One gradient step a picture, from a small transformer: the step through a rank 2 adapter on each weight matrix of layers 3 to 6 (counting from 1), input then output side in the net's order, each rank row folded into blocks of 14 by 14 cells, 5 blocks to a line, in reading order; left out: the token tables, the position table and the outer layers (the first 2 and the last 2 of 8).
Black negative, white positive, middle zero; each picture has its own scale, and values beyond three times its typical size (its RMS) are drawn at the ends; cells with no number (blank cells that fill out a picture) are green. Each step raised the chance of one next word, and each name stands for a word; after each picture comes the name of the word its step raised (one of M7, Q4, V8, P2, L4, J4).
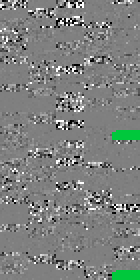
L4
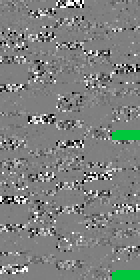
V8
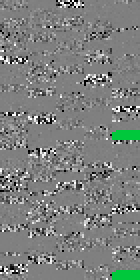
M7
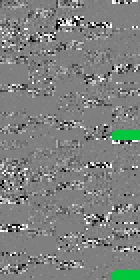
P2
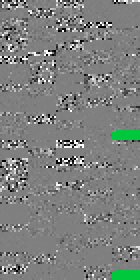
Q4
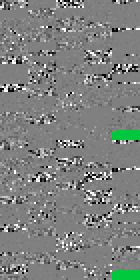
V8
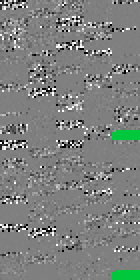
Q4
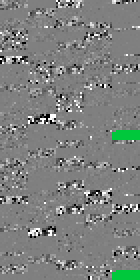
L4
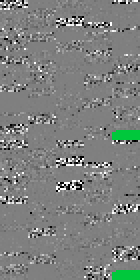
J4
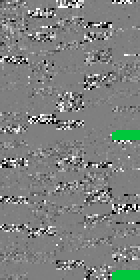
L4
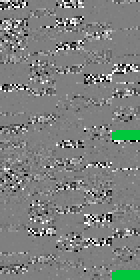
P2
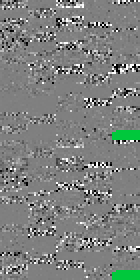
V8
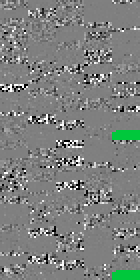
M7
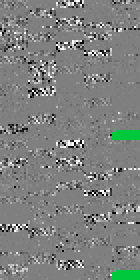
Q4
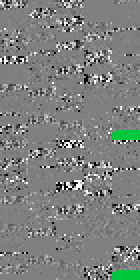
J4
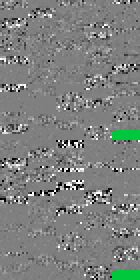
J4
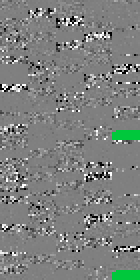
P2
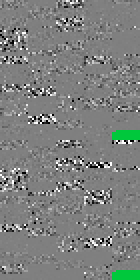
M7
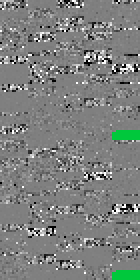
V8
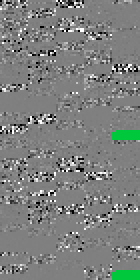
V8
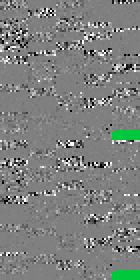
P2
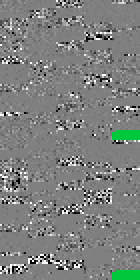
M7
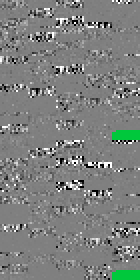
J4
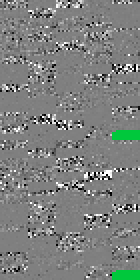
V8
